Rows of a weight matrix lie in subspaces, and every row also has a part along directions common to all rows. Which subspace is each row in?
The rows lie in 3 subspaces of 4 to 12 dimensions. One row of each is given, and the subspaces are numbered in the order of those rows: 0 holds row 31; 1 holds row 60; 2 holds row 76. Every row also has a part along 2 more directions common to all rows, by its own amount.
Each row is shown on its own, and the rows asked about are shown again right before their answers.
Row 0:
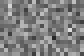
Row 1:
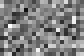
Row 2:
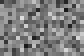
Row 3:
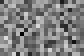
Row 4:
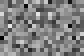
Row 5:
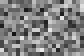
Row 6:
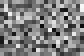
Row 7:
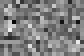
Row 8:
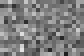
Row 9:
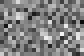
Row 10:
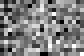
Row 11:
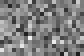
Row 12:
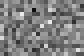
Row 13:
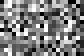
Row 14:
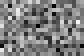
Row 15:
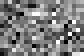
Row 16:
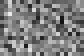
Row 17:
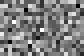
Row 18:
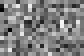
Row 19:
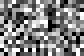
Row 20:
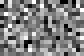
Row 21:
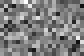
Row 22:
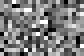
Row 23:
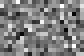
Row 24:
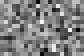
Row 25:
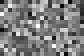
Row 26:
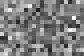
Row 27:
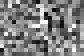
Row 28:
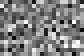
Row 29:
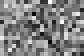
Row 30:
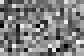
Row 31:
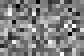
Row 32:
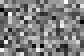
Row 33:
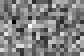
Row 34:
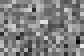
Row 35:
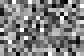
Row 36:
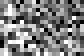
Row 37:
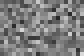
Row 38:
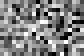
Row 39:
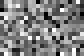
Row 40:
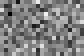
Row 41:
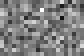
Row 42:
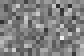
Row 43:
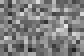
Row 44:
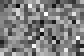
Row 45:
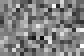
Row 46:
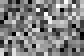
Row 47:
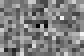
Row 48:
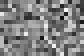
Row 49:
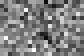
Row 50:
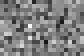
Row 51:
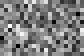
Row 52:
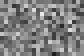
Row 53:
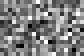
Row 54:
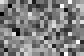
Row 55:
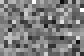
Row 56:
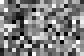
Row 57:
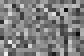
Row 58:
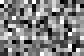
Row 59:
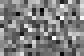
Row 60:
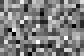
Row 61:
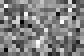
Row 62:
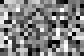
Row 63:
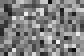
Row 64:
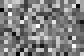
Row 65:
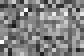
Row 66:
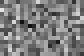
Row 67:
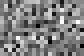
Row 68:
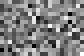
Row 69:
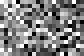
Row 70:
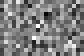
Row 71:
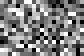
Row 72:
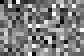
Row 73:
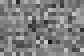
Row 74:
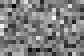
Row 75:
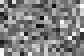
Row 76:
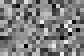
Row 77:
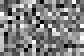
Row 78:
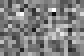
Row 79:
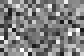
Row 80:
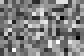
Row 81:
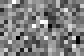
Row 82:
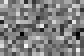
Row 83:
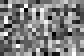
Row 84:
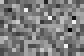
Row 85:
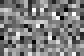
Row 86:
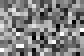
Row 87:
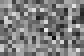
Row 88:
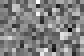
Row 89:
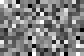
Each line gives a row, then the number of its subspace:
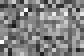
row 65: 0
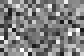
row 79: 0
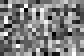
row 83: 0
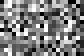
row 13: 1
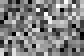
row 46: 1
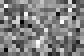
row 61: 0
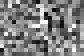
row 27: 1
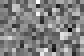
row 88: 2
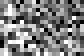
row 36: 0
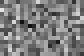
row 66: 1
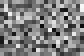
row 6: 1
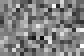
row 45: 2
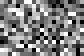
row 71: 2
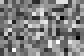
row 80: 1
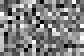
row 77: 1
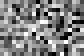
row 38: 2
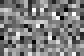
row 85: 1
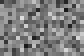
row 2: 1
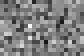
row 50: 2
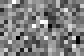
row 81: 1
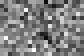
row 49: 0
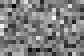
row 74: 0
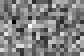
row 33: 2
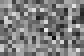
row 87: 0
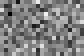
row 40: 1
